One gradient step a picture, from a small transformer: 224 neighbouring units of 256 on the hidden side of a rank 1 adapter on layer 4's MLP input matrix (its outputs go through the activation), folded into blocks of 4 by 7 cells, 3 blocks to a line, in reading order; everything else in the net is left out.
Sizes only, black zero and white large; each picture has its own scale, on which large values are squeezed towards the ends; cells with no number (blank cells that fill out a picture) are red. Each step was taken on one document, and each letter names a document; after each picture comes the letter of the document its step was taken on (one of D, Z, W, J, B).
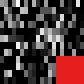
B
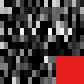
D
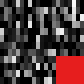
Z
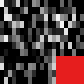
B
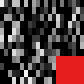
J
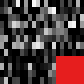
B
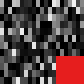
D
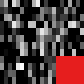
B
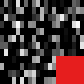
J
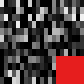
Z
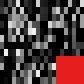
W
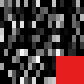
J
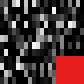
B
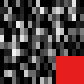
Z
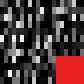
Z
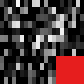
B
